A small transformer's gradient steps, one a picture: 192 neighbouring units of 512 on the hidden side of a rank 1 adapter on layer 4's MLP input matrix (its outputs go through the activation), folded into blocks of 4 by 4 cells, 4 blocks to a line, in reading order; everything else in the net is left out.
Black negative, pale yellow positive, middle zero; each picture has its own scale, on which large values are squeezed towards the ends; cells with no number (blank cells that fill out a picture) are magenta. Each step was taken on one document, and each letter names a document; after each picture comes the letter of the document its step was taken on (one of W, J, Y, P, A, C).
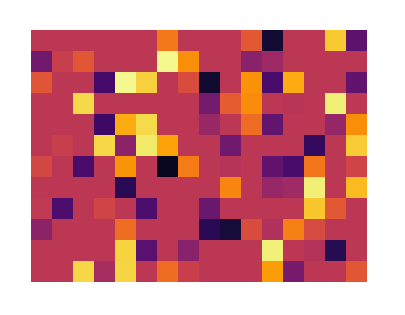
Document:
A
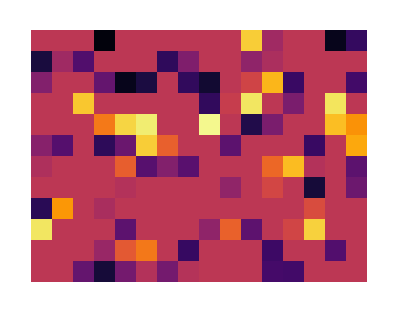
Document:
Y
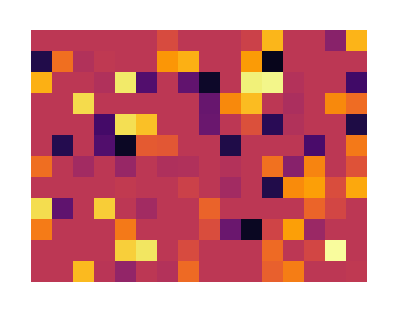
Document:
A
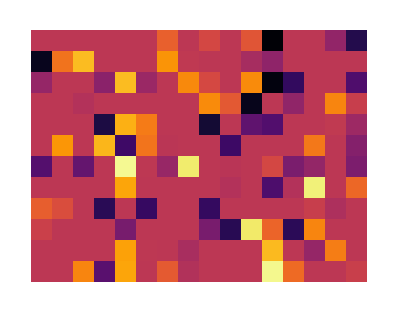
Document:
A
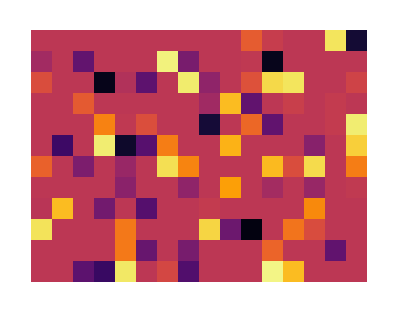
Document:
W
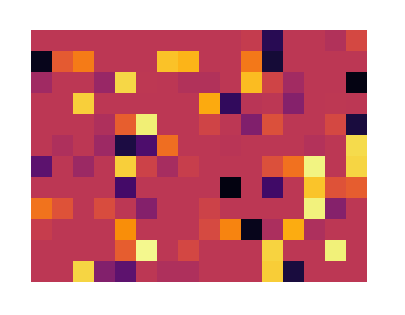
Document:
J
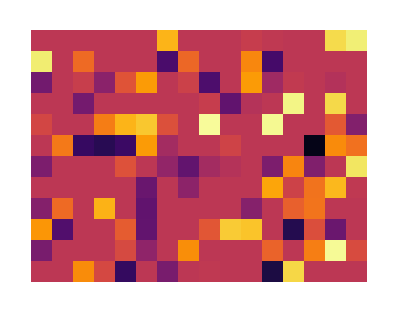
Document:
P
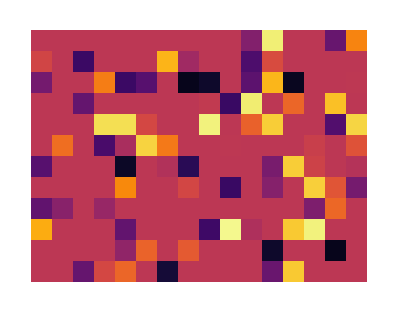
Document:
Y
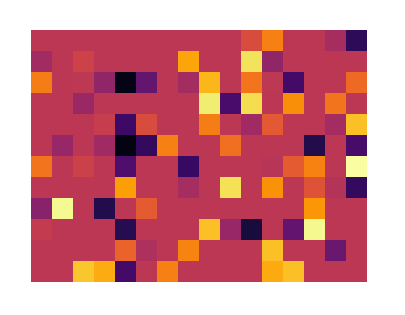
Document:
W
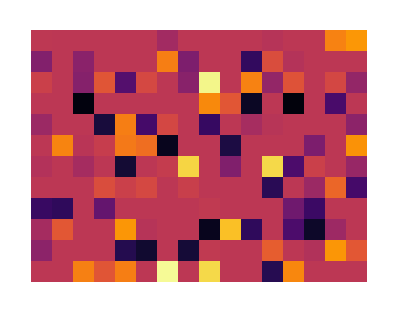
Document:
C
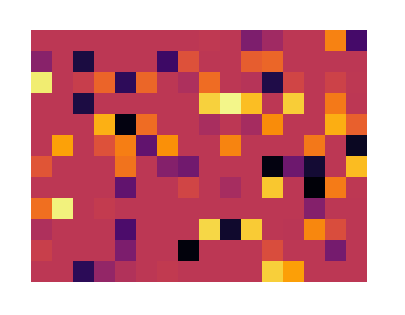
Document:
W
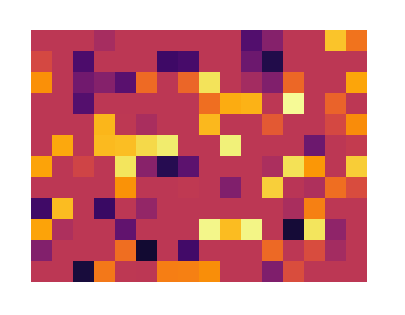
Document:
J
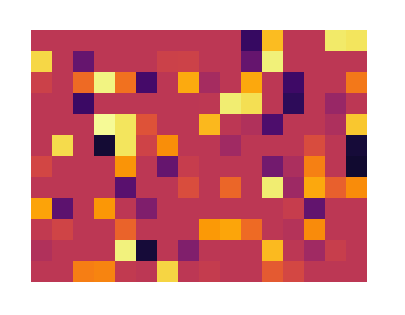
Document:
J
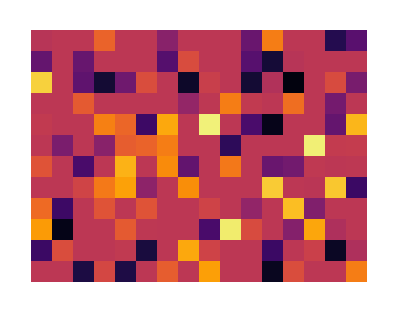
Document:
C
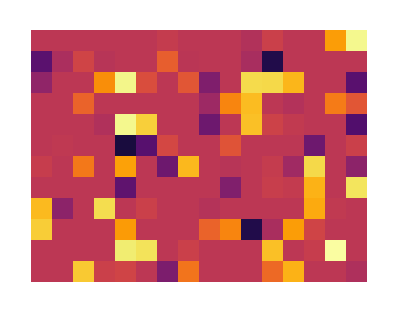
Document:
A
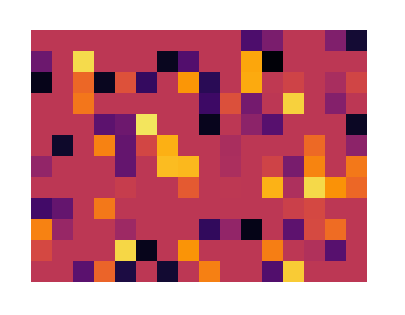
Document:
C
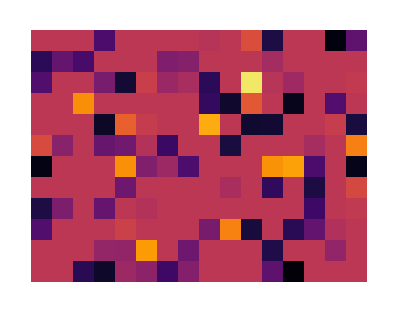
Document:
Y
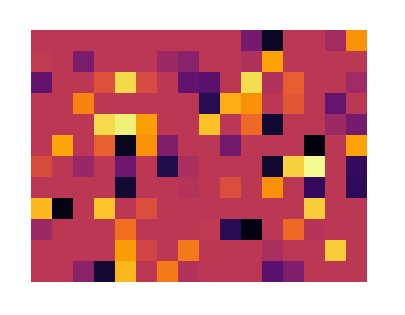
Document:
W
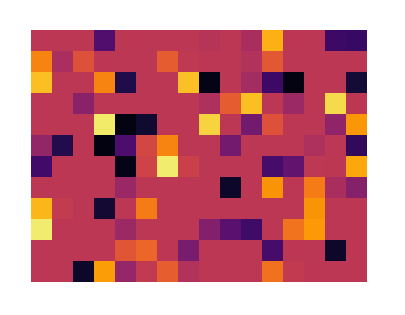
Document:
J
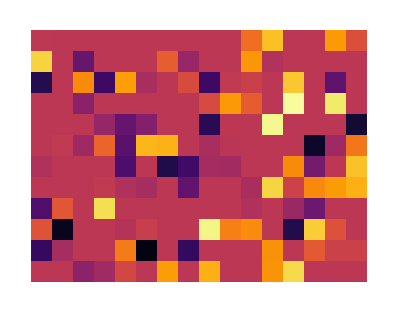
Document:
P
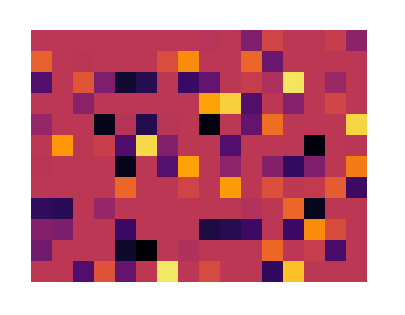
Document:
C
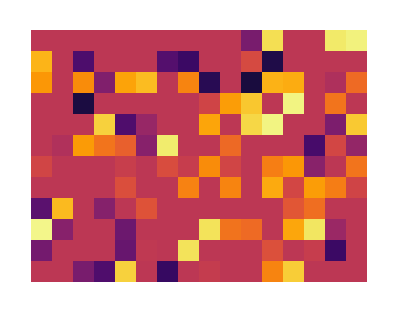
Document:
J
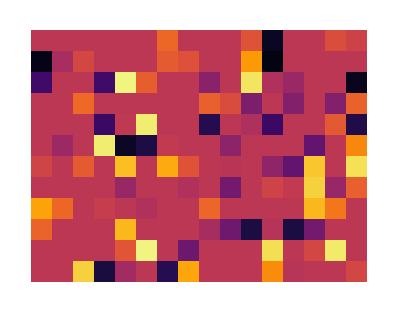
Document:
A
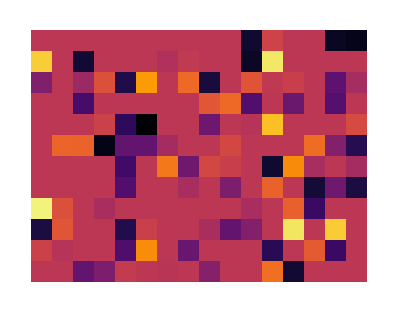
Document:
P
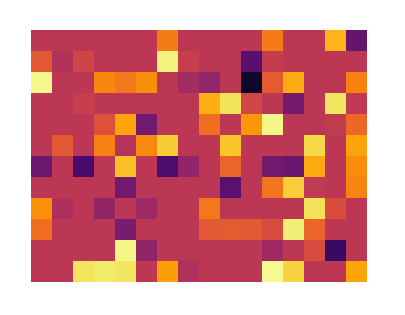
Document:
A
